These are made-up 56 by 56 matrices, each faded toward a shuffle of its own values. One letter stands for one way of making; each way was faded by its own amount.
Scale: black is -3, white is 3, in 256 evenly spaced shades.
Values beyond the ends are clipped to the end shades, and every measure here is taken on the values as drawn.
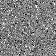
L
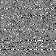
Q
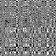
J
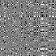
J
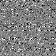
Q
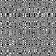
J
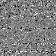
Q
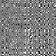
J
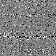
Q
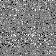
Q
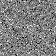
L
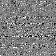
Q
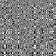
J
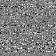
Q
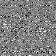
Q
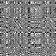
J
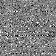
Q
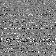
Q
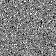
L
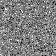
L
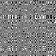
J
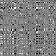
J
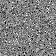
L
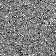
L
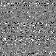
Q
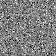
L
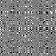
J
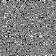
Q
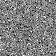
L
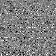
Q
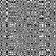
J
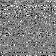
Q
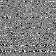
Q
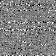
Q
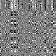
J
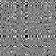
J
